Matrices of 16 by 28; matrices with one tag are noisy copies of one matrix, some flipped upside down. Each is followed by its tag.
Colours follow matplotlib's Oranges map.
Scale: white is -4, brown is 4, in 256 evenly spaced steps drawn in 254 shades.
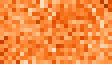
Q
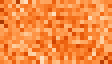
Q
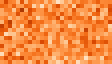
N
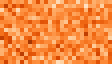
N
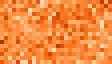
Q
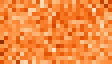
Q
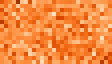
Q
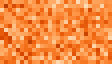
N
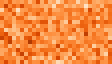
N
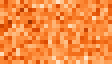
N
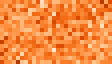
Q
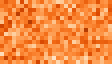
N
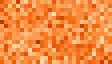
Q
